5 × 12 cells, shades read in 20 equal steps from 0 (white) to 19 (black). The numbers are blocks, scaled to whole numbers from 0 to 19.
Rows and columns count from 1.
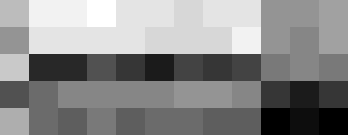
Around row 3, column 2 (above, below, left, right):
2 11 4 16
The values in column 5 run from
2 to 15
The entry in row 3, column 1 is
4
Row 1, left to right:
5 1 1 0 2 2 3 2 2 8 8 7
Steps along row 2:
down same same same up same same down up up down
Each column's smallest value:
4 1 1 0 2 2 3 2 1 8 8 7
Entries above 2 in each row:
5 7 12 12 12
